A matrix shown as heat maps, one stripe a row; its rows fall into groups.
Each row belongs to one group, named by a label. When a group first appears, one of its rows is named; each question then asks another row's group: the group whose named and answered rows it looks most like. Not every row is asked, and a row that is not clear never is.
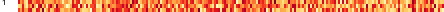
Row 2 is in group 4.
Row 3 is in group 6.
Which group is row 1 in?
6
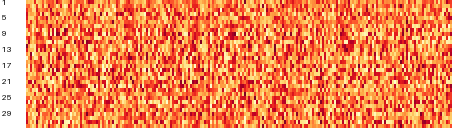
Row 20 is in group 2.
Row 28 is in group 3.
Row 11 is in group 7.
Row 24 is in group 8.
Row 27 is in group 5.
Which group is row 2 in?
8
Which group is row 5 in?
5
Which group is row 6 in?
3
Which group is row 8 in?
4
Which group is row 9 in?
4
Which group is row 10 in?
8
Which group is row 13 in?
5
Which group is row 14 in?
4
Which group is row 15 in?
4
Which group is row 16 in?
4
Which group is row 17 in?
2
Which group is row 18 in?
4
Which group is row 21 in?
7
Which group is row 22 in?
5
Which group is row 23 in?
4
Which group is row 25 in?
5
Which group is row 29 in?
6
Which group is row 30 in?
6
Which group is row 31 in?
3
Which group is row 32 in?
8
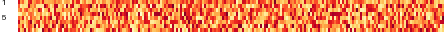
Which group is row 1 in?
6
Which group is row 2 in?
3
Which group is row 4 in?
4
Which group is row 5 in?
4
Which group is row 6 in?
5
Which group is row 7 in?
3
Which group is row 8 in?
2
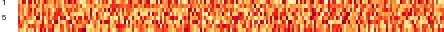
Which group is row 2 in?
6
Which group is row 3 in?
2
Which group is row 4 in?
3
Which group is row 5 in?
5
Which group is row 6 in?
7
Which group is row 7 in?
8
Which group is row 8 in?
8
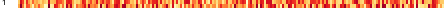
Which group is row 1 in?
7
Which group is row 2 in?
7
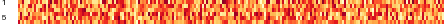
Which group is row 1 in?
4
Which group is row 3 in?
8
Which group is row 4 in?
7
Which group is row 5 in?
7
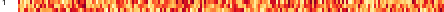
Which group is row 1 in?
6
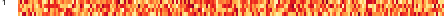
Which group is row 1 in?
7
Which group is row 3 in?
7
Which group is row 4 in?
2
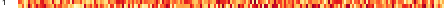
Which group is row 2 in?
3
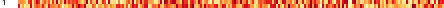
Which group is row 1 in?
5
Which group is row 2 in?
6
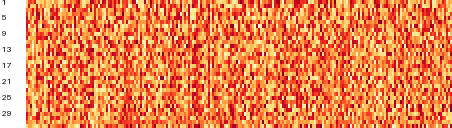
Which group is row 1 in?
7
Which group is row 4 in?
2
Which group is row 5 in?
2
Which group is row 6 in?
7
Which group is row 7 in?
3
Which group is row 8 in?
3
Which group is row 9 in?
8
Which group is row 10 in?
5
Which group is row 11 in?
3
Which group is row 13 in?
8
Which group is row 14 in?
4
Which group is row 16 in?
8
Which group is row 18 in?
8
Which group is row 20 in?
3
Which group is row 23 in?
2
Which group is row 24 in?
8
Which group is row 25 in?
4
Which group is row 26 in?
8
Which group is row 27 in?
4
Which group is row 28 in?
4
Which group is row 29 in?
6
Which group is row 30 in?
2
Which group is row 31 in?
6
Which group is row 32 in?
4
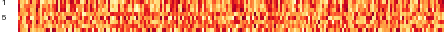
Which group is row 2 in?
5
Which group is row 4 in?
6
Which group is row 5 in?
7
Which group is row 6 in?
5
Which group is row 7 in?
6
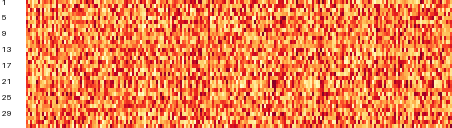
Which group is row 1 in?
6
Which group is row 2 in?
7
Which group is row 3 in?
2
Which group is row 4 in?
2
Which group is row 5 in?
3
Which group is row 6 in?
5
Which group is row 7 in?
3
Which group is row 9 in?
8
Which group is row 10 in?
2
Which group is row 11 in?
2
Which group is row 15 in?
2
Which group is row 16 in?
7
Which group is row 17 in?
8
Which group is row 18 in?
2
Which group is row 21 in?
3
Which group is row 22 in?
3
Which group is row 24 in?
3
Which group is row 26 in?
6
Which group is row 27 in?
6
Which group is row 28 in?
7
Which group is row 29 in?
3
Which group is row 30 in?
5
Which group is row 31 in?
2
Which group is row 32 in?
4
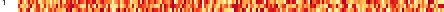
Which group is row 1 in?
7
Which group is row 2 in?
5
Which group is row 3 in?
7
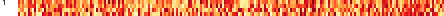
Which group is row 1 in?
2
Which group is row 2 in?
2
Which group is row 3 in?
3
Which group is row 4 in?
2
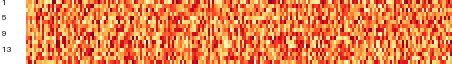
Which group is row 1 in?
3
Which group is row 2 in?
8
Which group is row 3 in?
4
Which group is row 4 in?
5
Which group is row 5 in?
2
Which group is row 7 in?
2
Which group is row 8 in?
2
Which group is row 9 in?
8
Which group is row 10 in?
7
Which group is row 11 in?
4
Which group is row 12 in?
4
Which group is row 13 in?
8
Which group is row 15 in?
8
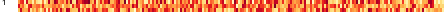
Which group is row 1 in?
7
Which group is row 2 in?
6
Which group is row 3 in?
7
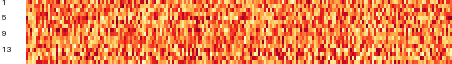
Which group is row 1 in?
4
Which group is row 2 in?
2
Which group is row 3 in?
3
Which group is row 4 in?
5
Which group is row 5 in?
5
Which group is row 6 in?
2
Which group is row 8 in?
4
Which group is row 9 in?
4
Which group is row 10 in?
6
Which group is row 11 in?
6
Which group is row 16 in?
5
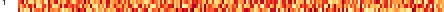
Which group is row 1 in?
7
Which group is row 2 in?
2
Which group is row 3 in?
6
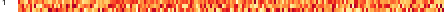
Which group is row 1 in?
6
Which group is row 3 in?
4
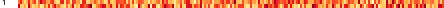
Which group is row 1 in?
8
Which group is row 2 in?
3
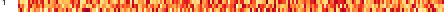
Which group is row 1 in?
5
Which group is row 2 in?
6
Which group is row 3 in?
7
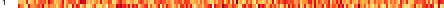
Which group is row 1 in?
8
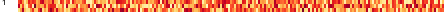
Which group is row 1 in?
8
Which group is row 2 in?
3
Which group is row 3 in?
4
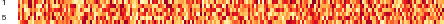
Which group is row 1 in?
3
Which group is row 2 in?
2
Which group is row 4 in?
2
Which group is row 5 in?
3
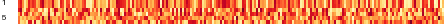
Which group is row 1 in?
8
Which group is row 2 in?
8
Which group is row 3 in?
7
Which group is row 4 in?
7
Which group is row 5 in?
6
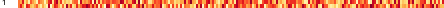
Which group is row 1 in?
4
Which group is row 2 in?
7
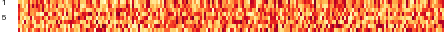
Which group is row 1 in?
5
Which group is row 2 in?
5
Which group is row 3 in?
6
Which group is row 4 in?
3
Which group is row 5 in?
6
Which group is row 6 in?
5
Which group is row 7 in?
4
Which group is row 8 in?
3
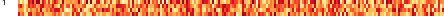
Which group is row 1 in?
5
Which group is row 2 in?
8
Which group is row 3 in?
4
